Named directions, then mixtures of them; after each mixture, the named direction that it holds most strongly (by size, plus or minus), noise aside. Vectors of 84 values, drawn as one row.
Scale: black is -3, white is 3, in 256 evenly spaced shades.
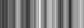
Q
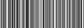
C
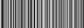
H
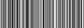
C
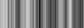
Q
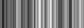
Q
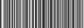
H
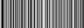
H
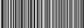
H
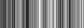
Q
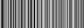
H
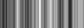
Q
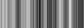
Q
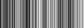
Q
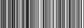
C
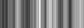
Q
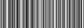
C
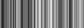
Q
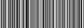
C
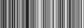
C
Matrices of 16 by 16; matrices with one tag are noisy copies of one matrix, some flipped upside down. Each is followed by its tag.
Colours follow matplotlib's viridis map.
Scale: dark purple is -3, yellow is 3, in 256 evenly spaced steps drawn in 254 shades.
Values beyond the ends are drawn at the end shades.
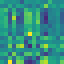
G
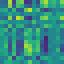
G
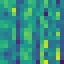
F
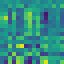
G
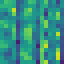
F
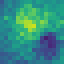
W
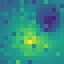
W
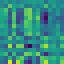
G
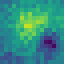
W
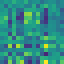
G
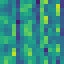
F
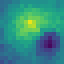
W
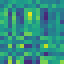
G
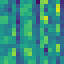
F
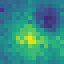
W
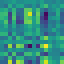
G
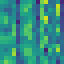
F
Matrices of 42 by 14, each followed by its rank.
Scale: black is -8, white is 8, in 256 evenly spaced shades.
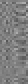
three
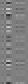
one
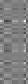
one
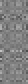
two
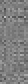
three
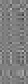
two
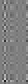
one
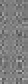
three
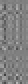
two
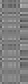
one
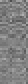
three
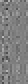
three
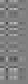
one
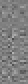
three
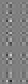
one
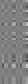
one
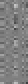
two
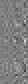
three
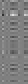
one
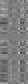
two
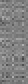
three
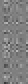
two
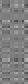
one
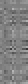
two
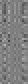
two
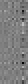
two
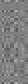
two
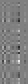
one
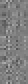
three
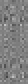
three
